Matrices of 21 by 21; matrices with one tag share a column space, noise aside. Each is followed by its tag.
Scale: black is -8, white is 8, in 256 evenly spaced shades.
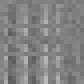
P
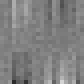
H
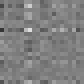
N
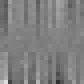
H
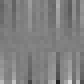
H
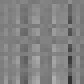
P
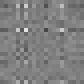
N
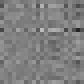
N
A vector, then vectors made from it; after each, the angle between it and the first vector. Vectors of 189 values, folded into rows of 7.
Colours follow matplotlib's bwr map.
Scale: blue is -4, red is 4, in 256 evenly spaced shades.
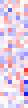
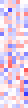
nearly parallel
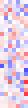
nearly opposite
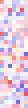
partly opposed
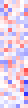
nearly parallel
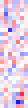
orthogonal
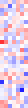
orthogonal
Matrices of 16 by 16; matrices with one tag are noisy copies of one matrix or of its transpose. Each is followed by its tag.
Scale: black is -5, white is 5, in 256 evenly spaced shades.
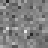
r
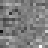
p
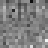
p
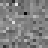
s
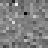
s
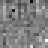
p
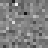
s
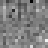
p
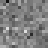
r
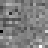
p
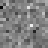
r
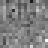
p
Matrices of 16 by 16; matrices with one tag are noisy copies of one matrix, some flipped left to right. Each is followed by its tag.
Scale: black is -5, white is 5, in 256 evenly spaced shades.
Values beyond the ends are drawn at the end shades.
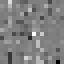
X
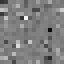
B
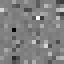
B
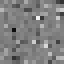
B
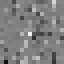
X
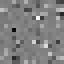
B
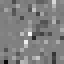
X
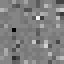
B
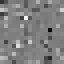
B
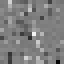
X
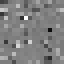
B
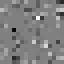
B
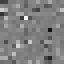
B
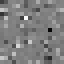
B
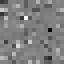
B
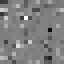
B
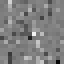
X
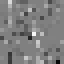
X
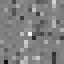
X
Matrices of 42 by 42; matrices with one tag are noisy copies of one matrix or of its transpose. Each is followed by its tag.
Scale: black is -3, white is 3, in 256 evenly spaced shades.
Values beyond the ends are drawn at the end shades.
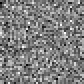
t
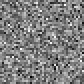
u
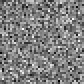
t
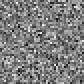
u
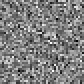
u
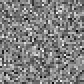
u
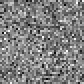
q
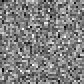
t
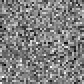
q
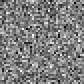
t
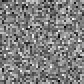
t
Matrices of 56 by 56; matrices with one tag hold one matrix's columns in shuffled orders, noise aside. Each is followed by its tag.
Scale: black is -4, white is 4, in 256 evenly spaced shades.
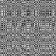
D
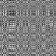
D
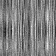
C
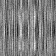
C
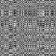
D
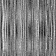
C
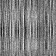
C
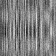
C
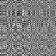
D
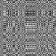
D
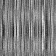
C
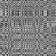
D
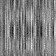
C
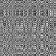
D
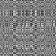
D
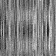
C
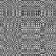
D
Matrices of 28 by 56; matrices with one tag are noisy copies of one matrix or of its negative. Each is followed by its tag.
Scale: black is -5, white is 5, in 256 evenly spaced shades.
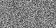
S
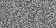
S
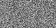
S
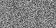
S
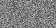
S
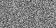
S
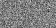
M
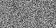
S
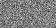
M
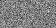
M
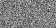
M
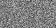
S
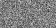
M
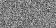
M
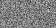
M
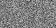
S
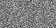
S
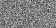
M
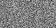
S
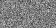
M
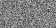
M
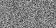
S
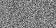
S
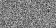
M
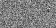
M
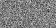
M
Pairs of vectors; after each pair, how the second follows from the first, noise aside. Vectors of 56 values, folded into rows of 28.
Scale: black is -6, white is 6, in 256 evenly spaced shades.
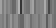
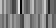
scaled up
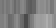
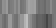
negated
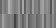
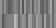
negated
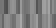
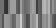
scaled up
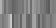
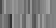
negated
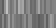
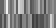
scaled up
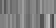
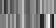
scaled up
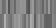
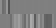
partly zeroed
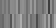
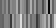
scaled up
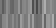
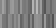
negated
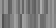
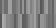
negated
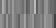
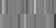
partly zeroed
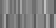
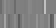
partly zeroed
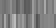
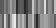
scaled up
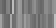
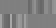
partly zeroed
